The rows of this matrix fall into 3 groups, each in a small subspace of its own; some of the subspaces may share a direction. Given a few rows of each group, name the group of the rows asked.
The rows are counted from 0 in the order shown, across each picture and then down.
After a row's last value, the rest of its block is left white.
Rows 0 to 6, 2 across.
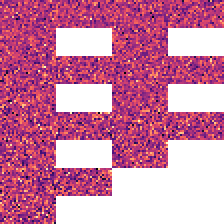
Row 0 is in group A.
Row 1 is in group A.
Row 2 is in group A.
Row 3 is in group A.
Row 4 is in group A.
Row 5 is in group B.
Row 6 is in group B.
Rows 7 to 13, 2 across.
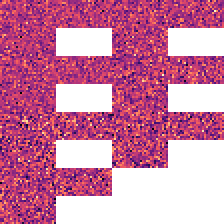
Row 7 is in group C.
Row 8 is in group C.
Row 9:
C
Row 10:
B
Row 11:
C
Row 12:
A
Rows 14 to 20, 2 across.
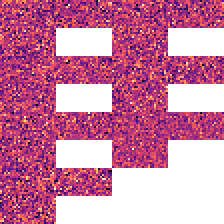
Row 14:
B
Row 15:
C
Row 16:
B
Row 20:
B
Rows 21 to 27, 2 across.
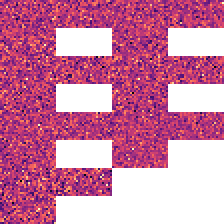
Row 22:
A
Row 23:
C
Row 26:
C
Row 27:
A
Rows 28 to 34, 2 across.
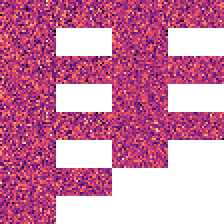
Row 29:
B
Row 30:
A
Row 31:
A
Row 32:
C
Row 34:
A
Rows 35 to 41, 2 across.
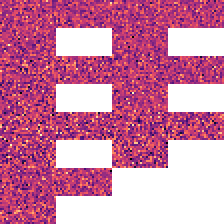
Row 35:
A
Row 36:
C
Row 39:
A
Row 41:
A
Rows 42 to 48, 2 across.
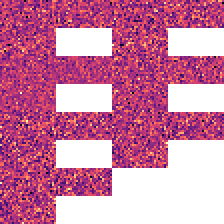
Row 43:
A
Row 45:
C
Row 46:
C
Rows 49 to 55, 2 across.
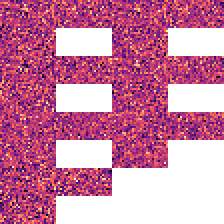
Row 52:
C
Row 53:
A
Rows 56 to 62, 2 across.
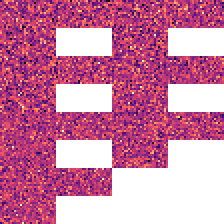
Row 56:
A
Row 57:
C
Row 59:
C
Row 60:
A
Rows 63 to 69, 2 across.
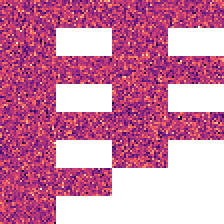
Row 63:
A
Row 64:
A
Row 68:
B
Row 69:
A
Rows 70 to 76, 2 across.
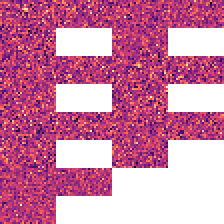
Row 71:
A
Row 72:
C
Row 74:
A
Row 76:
C
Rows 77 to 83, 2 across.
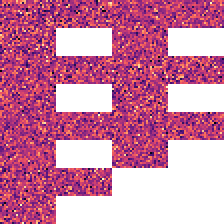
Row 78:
A
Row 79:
B
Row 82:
C
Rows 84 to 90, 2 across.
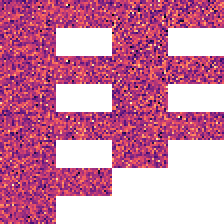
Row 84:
B
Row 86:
B
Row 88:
B
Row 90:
A
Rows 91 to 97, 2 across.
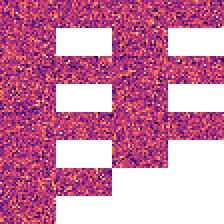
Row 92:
A
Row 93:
B
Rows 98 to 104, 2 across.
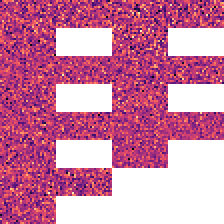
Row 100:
A
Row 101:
A
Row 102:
A
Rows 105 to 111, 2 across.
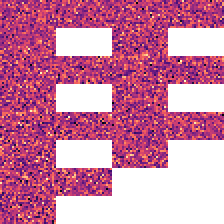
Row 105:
A
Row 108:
B
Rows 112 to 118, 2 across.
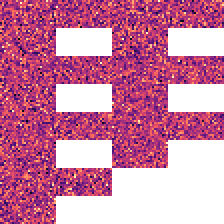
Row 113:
A
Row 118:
B
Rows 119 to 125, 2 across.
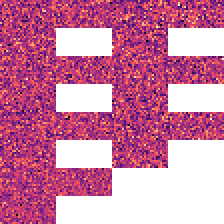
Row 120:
B
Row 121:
C
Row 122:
A
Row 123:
B
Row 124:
A
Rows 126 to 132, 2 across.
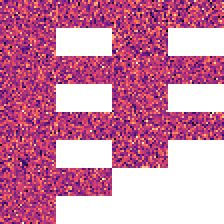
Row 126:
A
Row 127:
A
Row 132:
C
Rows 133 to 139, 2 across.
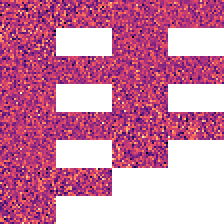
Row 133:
C
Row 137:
C
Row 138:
B
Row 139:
C
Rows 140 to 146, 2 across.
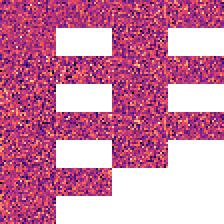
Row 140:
C
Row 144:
B
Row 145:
C
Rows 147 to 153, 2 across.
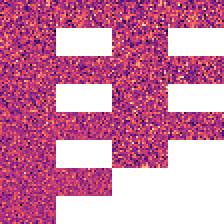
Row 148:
B
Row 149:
A
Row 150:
B
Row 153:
C
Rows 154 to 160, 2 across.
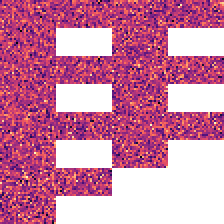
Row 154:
A
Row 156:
A
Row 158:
B
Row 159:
A
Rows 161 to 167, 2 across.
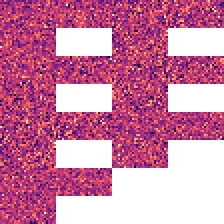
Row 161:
B
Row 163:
A
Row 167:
A
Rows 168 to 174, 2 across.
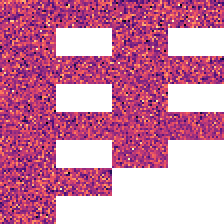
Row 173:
C
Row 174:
B
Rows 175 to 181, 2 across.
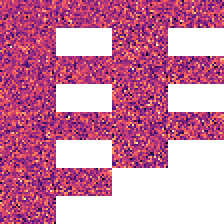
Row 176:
A
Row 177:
B
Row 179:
B
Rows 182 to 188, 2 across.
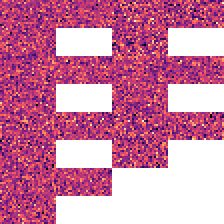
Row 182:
A
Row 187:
A
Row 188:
A
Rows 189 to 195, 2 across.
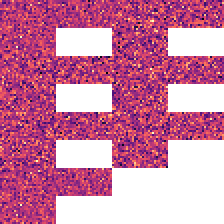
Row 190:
A
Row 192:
A
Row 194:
A
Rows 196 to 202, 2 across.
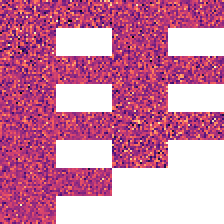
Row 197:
C
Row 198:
C
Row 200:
C
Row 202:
C
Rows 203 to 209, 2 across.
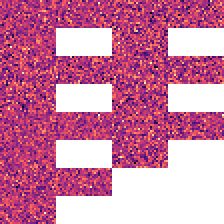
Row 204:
A
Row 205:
A
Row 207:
A
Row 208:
A
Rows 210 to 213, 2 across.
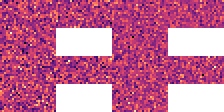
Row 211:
C
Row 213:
C
